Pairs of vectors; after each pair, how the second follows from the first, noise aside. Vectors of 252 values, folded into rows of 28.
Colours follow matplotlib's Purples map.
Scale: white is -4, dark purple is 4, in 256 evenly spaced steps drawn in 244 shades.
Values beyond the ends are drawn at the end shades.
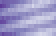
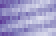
copied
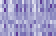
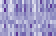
copied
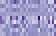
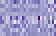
copied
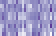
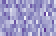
shuffled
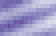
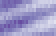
copied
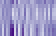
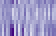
copied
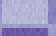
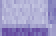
copied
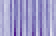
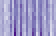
copied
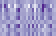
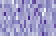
shuffled
